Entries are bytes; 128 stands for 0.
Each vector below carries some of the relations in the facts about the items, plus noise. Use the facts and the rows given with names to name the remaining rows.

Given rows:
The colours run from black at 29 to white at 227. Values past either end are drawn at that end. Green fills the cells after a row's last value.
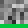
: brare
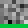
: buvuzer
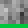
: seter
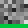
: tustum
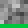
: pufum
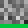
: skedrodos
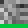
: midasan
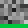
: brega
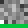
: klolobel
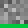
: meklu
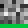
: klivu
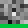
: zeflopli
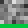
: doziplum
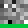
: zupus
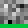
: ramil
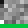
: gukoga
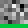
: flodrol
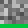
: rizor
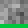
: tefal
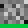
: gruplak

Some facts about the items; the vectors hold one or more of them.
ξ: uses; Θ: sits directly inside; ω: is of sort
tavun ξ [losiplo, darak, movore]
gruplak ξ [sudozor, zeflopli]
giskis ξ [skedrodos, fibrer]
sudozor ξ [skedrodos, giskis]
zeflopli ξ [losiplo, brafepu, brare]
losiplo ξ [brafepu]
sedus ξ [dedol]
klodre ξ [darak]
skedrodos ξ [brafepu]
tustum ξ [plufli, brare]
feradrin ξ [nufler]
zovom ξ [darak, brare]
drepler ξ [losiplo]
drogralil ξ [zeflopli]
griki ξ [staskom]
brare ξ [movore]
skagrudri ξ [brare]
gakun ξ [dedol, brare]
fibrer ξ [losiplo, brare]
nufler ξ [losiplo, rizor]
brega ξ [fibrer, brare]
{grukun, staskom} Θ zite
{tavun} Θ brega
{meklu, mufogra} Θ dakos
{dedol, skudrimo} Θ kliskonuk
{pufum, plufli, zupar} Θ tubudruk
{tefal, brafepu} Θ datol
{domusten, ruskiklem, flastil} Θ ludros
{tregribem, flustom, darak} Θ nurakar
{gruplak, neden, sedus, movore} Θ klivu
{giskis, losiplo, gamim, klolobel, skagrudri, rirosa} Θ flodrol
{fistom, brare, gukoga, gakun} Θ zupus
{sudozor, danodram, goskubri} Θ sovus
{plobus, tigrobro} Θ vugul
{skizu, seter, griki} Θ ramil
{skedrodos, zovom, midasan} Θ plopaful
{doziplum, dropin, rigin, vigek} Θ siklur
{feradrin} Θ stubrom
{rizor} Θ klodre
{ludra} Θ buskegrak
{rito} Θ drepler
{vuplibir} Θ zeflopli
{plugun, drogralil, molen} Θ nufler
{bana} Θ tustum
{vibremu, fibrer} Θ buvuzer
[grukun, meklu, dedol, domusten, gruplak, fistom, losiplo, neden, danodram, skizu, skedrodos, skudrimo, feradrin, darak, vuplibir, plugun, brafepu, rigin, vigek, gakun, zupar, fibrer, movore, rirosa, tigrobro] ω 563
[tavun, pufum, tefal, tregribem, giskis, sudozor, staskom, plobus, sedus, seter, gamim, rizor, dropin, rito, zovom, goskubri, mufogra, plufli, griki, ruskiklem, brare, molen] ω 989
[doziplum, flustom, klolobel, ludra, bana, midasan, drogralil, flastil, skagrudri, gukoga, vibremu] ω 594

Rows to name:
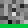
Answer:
drepler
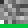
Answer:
flustom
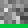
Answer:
sudozor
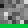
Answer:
movore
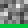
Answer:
sedus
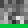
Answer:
darak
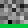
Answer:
klodre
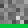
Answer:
fibrer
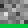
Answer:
neden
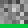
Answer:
rirosa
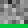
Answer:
danodram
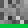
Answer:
brafepu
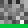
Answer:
losiplo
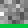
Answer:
staskom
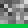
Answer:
gakun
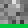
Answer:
dropin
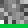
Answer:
skagrudri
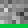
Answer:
goskubri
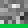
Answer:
giskis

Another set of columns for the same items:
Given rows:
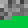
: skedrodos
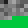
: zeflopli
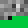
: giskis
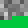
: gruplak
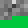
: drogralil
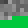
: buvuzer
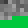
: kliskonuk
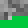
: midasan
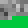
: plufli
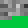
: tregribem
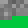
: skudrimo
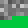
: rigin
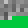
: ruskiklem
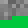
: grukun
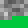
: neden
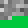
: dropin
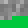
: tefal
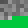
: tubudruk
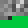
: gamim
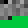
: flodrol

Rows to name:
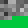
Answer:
tustum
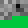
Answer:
gukoga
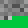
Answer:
flastil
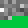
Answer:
doziplum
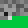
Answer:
plopaful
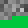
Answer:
ramil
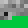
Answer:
zovom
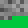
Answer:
dedol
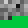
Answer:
gakun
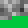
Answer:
brare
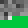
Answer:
ludros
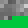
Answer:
feradrin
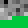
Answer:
klivu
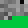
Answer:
darak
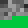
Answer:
nurakar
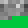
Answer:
seter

